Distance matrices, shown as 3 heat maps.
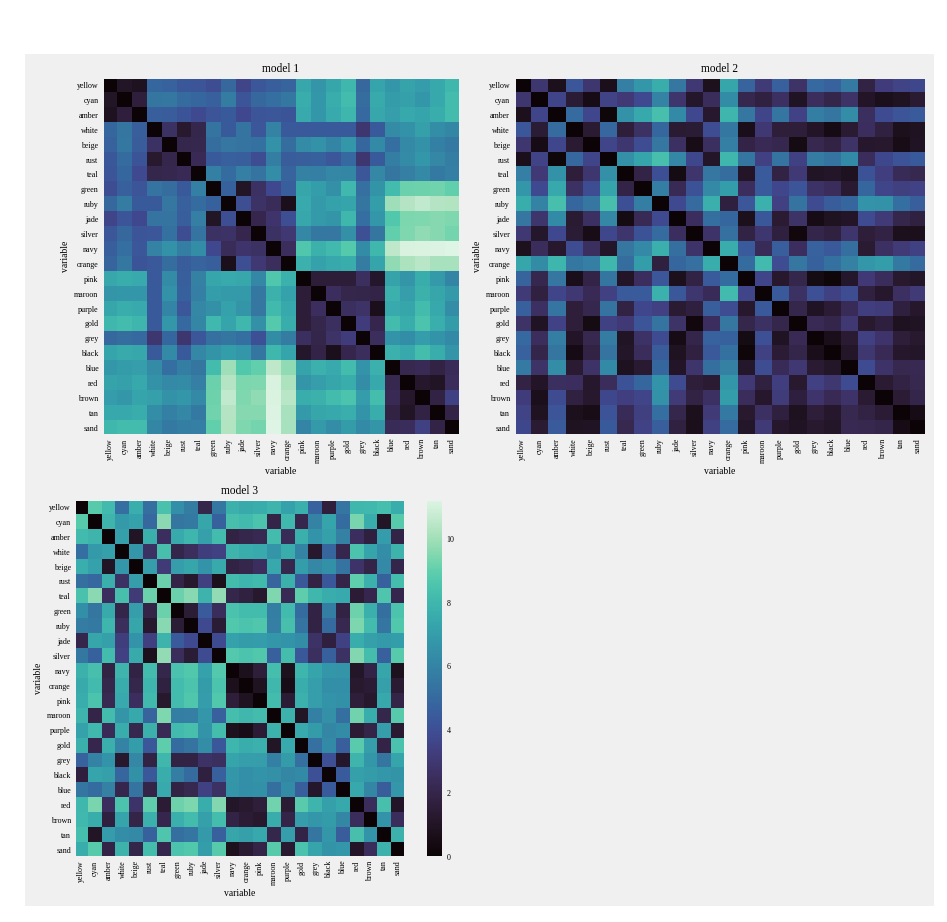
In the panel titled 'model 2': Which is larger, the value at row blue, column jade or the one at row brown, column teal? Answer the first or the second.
the second
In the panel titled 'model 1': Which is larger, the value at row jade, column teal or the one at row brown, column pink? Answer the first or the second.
the second
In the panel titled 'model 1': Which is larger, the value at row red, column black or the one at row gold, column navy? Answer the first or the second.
the second
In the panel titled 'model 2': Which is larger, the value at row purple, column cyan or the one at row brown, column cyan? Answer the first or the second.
the first
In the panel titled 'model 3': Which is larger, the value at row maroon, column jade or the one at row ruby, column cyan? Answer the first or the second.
the first
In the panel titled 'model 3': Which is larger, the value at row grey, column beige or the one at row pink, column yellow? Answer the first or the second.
the second
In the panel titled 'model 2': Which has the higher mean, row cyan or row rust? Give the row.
rust
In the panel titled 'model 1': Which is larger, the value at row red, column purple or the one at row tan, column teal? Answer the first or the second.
the first
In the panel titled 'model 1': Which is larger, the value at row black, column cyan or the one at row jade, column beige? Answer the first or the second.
the first
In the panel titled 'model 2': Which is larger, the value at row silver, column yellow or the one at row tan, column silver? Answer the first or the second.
the first
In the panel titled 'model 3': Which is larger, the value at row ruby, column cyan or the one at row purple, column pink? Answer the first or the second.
the first
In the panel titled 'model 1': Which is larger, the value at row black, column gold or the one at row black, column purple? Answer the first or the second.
the first
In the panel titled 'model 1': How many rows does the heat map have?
24
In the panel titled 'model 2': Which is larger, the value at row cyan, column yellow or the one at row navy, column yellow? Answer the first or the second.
the first
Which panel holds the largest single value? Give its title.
model 1
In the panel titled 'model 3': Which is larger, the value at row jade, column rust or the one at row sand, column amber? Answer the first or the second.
the first
